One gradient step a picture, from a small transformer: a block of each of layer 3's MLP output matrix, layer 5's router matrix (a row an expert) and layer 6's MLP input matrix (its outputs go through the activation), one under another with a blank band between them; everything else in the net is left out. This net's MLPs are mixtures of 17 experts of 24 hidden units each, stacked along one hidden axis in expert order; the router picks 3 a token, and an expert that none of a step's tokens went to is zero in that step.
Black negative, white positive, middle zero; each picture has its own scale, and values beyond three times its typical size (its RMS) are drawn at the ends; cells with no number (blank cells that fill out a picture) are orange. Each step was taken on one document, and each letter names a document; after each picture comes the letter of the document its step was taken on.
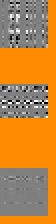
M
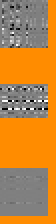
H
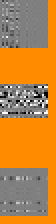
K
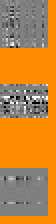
K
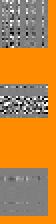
K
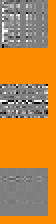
M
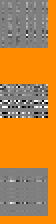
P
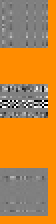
P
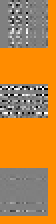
H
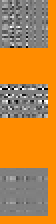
H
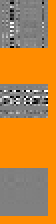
K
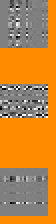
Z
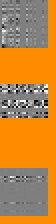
M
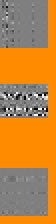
K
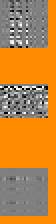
Z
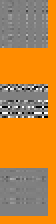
P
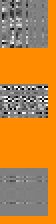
Z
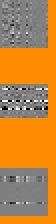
Z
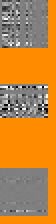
Z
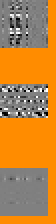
P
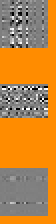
Z
